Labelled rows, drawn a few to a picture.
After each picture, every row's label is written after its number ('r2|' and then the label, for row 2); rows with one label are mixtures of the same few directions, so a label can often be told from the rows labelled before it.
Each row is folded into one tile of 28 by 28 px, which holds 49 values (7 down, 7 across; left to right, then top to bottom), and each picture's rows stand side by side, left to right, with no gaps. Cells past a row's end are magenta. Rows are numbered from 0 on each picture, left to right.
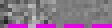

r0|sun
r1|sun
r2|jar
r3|jar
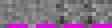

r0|sun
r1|sun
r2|sun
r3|sun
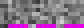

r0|sun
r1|sun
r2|sun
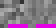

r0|jar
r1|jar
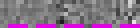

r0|jar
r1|jar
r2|sun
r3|sun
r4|jar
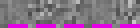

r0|sun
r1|jar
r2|jar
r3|sun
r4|jar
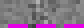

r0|sun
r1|sun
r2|jar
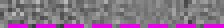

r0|jar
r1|sun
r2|sun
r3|jar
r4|sun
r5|jar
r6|jar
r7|sun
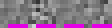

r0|jar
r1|sun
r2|jar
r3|jar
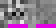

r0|jar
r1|sun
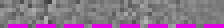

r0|jar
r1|jar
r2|jar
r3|sun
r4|jar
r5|sun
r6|sun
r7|sun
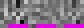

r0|jar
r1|sun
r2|jar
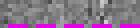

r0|sun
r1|jar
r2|sun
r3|jar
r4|jar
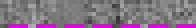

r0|sun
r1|sun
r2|sun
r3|sun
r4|sun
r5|sun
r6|jar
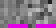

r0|jar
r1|jar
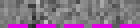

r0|jar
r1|sun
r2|jar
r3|jar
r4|sun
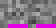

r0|jar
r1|sun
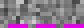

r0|jar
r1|sun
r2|jar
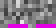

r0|jar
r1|jar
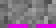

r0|sun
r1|jar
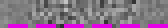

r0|sun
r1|jar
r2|sun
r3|jar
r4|jar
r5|jar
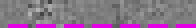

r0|jar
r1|jar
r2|sun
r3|sun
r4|sun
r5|jar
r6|jar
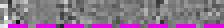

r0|sun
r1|sun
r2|sun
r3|sun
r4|sun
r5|jar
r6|jar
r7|jar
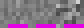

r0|jar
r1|jar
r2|jar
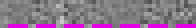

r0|sun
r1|sun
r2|sun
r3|sun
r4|jar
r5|sun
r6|jar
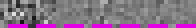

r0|jar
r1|sun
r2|jar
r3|jar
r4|sun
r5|jar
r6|sun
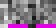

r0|sun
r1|sun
